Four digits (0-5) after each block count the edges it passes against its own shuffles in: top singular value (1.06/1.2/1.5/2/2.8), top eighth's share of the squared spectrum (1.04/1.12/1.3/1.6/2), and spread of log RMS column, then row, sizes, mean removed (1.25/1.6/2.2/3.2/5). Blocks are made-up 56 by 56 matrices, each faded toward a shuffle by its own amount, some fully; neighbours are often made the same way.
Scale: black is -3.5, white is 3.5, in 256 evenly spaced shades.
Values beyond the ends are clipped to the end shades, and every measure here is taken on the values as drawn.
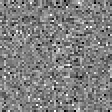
3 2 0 1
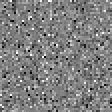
2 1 0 0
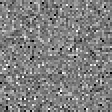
3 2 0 1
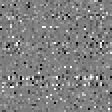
3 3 1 2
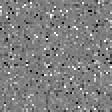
2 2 0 0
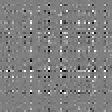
5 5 3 3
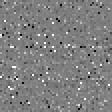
2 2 0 1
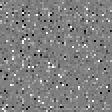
3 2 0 1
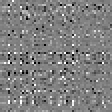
4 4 3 3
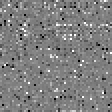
3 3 1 1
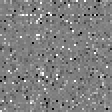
3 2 0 1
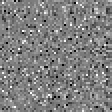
3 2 0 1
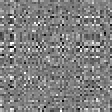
5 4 3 3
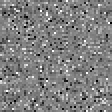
2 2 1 0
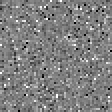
0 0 0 0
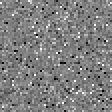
0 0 0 0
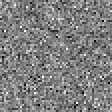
0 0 0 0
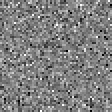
2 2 0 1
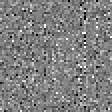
2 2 2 0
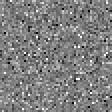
0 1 1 0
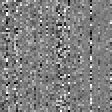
2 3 4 0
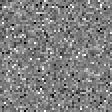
1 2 0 1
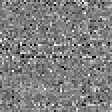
3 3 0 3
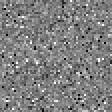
1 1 0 0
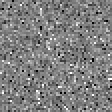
1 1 0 0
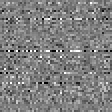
4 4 1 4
